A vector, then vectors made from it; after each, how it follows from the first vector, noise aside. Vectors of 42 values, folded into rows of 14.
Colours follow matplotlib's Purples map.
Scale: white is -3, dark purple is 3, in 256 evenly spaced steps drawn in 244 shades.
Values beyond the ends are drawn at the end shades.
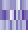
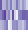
reversed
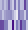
wrapped around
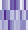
wrapped around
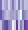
wrapped around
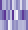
reversed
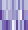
wrapped around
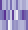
reversed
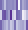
sign-scrambled
